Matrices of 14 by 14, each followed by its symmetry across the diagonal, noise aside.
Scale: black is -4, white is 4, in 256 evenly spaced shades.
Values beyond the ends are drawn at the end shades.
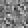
antisymmetric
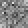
symmetric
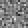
antisymmetric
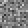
neither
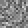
symmetric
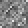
symmetric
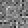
symmetric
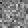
neither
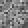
symmetric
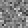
neither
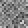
symmetric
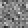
antisymmetric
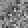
symmetric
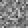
symmetric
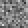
antisymmetric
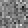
neither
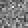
neither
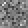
symmetric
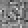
antisymmetric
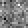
antisymmetric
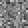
neither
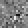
antisymmetric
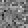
neither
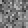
neither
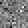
neither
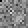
symmetric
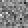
neither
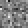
antisymmetric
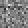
antisymmetric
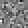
antisymmetric
